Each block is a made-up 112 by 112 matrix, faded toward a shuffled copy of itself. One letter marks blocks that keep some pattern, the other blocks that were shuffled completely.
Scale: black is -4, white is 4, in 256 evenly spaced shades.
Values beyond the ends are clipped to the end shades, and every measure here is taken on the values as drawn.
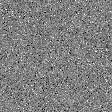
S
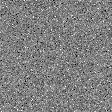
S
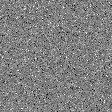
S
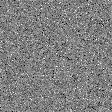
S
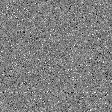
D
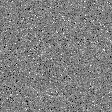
S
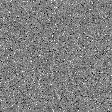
D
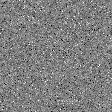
S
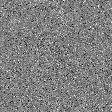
S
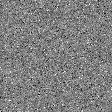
S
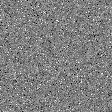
S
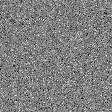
S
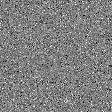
D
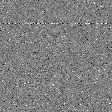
D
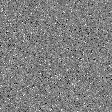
S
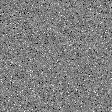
S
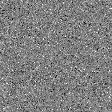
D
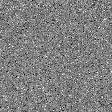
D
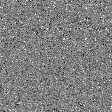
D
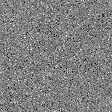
S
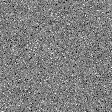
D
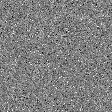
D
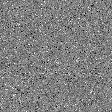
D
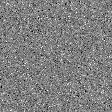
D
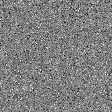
S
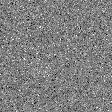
S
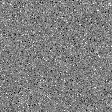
D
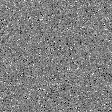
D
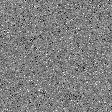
S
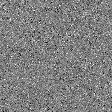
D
